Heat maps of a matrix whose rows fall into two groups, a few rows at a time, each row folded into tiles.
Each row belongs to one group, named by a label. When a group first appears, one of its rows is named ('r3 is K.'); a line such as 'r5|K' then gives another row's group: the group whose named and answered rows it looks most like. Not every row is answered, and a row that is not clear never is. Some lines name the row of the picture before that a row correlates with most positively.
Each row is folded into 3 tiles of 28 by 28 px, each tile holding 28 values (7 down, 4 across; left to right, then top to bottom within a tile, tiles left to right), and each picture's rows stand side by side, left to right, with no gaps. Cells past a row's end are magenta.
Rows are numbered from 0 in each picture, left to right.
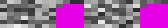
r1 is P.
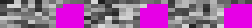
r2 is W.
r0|W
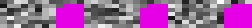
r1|P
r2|P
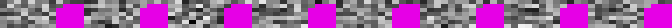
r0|W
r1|W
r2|P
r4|W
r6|P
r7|P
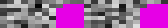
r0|W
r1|W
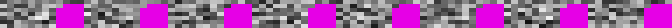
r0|P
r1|P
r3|W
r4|P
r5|P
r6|P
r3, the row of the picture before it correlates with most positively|1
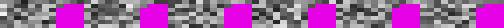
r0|P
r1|P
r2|W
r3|P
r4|P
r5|P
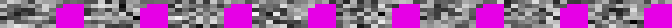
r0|P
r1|W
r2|W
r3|P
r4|W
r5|P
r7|P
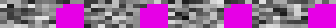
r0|P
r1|W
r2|P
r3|P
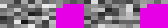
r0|P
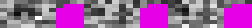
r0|P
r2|W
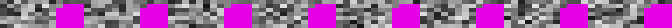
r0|W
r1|W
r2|W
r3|P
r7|P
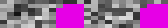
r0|P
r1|P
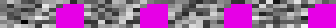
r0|P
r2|P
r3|W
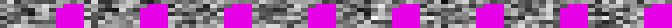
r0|P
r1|P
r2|W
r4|P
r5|W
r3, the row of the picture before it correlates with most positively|0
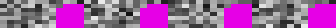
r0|W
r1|W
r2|W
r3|W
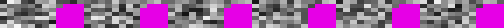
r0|P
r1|W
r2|P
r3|P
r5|W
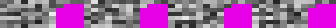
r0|W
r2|W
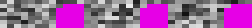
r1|W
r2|P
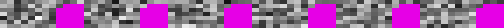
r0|P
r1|P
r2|P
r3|W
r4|W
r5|W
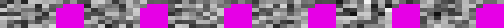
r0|W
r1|W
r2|W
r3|W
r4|W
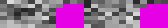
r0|P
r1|W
